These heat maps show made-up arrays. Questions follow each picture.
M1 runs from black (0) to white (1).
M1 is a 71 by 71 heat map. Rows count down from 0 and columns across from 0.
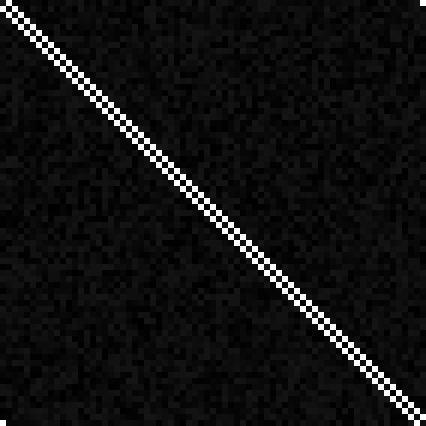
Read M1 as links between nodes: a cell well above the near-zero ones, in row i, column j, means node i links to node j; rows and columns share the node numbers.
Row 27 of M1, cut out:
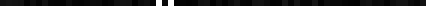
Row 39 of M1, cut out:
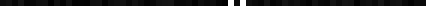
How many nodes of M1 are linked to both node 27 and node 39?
0
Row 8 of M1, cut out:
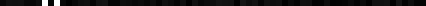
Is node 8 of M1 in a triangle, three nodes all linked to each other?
no
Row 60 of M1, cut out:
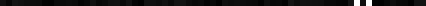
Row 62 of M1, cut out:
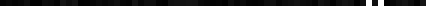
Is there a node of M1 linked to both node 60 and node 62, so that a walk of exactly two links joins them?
yes
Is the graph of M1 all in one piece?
yes
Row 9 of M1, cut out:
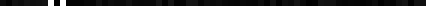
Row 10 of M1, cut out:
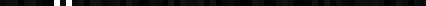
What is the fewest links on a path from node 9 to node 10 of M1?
1
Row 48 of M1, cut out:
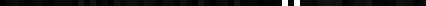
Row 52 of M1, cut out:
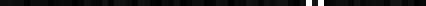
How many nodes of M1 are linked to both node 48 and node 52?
0
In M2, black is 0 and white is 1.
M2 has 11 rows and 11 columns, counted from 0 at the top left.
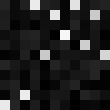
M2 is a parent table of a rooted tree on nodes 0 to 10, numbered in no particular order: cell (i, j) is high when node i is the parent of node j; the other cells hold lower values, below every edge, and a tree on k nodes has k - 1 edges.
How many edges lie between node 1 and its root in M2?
0
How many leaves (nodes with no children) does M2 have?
4
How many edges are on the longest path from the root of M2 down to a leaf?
5
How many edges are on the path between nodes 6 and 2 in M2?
7
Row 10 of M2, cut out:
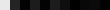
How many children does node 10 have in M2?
1
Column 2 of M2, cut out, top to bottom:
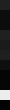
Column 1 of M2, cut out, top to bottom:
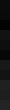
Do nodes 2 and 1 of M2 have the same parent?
no
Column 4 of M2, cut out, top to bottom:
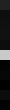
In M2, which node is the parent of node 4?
5
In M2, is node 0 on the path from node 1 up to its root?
no
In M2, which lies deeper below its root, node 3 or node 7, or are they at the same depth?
the same depth
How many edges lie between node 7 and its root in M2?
4
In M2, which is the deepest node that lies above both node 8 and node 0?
5
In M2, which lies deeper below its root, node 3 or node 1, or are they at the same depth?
node 3
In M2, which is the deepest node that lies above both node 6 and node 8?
5
